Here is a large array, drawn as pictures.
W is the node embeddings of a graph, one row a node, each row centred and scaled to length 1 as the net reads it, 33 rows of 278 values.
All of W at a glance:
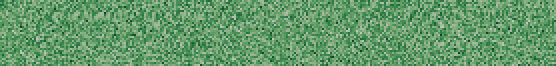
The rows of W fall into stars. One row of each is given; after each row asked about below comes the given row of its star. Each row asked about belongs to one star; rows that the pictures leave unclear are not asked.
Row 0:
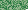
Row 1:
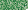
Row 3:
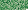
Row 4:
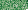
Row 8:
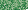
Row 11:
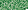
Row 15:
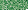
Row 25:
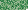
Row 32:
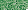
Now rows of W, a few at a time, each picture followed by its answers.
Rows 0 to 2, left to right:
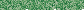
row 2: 25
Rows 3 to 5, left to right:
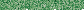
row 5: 15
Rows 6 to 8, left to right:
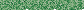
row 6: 11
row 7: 8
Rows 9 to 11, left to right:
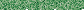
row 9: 25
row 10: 32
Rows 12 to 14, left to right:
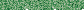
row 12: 1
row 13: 4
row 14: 15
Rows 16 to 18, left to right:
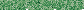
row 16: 4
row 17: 11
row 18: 8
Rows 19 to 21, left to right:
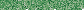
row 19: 0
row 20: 3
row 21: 4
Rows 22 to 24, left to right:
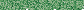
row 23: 11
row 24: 8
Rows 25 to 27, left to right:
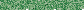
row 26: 15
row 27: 32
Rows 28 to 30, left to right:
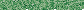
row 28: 0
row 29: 8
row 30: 32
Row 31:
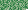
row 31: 3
